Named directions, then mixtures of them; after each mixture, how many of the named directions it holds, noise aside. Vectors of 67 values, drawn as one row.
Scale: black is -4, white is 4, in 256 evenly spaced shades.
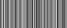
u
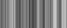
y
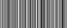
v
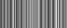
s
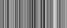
three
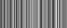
one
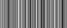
one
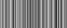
one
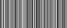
one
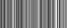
two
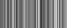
three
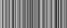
one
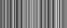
one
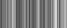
two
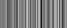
two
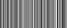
three
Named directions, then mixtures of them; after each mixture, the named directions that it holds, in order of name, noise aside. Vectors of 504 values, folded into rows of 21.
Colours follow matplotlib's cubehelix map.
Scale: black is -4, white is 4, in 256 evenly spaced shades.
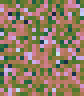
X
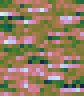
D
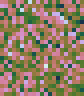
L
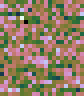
D, L, X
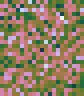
D, L, X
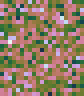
D, L, X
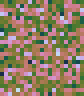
D, L, X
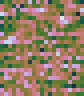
D, L, X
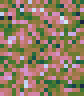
D, L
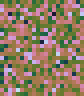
X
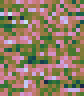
D, L, X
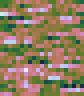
D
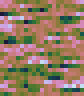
D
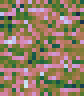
D, L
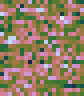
D, L, X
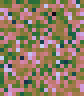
L, X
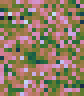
D, L, X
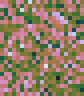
L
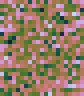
D, L, X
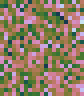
L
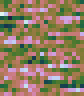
D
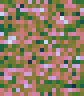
D, L, X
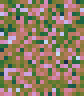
D, L, X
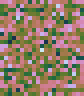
D, L, X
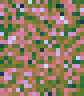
D, L, X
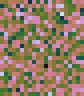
L, X
